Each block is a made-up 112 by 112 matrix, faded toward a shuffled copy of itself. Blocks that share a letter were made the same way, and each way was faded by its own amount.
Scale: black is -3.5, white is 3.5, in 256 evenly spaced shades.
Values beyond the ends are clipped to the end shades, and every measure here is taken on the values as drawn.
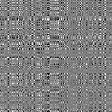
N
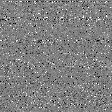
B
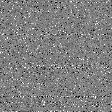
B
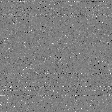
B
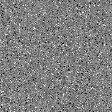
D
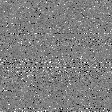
B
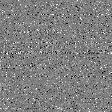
B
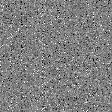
D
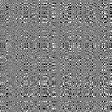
N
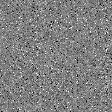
D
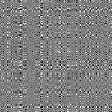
N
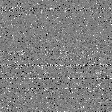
B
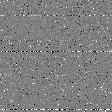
B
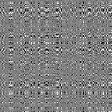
N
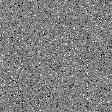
D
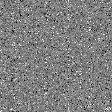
D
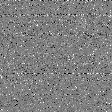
B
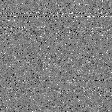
B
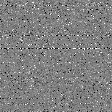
B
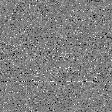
B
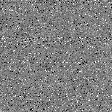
B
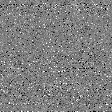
B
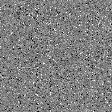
D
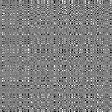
N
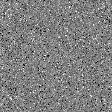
D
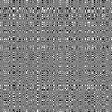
N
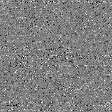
B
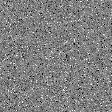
D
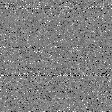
B
